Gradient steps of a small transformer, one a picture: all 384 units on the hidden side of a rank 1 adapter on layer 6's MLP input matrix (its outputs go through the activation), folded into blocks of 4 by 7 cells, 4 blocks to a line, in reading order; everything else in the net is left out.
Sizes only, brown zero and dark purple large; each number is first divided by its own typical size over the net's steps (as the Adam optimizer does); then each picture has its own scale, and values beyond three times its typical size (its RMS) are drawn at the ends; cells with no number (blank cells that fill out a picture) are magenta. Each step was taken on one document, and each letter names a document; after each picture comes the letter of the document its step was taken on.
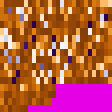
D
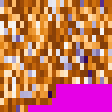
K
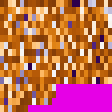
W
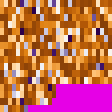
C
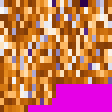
K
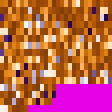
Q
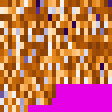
C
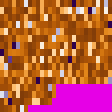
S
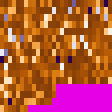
S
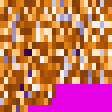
K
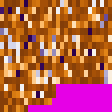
D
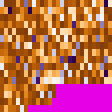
D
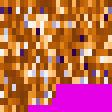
Q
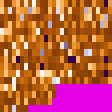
D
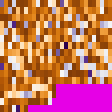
K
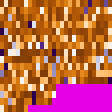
S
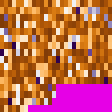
S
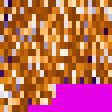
W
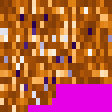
D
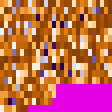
W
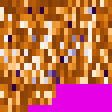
Q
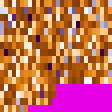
C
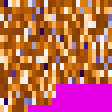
W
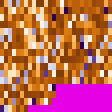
W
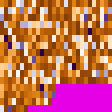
Q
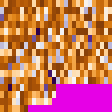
Q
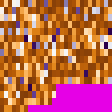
W
